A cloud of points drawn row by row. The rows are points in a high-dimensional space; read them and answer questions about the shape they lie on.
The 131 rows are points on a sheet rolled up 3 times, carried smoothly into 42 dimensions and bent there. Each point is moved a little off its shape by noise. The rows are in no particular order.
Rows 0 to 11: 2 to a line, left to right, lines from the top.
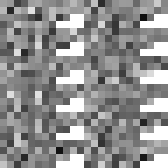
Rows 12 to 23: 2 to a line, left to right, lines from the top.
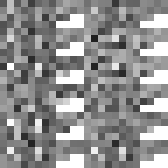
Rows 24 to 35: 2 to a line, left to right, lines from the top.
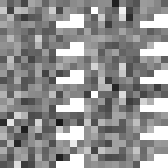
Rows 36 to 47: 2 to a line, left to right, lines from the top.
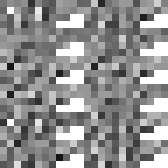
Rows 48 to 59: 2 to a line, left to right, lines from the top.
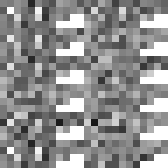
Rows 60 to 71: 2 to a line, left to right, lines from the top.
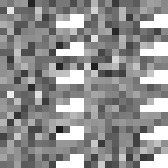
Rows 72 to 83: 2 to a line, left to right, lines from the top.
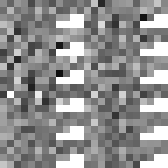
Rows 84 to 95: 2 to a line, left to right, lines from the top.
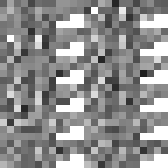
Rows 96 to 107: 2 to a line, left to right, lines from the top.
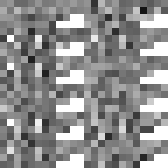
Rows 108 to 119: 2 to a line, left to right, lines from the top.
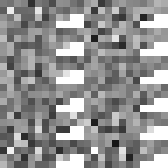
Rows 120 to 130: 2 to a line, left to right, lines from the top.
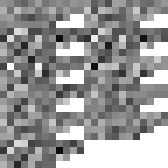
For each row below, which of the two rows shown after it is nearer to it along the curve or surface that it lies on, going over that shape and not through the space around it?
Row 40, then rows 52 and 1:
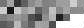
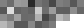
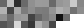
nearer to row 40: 1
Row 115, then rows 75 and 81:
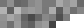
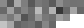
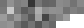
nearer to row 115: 81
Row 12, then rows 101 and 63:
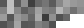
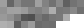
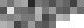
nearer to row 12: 63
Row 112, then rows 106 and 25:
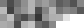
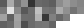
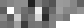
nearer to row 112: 106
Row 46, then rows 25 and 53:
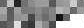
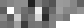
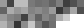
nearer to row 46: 25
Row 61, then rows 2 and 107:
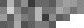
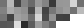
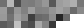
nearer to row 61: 107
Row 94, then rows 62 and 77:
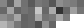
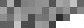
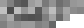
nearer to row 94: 77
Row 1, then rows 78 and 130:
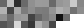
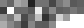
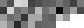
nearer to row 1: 78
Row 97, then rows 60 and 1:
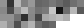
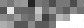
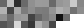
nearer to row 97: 60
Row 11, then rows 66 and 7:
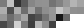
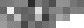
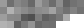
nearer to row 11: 66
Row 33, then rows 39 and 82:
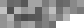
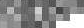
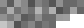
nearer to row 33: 82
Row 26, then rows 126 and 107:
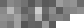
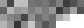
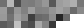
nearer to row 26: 107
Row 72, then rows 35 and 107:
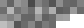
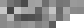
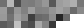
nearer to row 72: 35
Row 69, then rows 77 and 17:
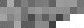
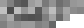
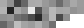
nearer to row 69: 77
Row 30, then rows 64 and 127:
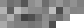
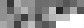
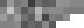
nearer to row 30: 127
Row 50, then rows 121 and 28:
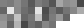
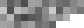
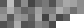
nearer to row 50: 28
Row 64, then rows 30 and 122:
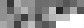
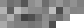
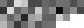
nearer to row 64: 122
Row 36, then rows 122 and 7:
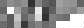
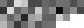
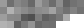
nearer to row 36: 122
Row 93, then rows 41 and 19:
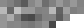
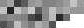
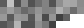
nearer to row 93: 19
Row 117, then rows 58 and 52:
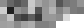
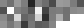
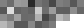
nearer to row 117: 52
